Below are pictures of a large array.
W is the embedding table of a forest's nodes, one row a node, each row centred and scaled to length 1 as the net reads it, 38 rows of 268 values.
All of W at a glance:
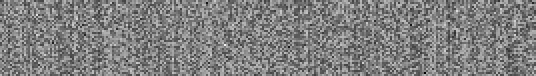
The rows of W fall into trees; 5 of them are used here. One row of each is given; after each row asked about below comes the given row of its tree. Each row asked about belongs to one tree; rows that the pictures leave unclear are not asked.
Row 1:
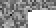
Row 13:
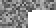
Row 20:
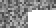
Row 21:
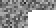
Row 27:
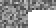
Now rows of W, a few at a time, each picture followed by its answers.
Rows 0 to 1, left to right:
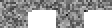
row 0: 1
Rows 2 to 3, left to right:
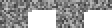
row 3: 20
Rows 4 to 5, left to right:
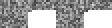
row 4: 1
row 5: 27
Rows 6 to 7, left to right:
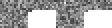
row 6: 27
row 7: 1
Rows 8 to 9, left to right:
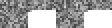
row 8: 20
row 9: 1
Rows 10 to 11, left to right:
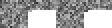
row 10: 21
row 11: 13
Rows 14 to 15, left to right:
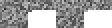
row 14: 27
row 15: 21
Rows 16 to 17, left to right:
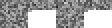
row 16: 20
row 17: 21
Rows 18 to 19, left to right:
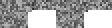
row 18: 1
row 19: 13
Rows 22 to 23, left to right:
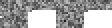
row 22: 1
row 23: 27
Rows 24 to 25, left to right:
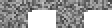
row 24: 13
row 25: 20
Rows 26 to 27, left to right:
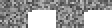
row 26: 13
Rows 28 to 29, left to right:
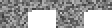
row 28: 20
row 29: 1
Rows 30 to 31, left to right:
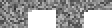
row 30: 20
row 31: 27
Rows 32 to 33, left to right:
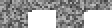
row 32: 13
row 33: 27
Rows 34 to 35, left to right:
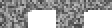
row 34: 20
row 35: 27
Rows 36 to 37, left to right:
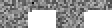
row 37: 20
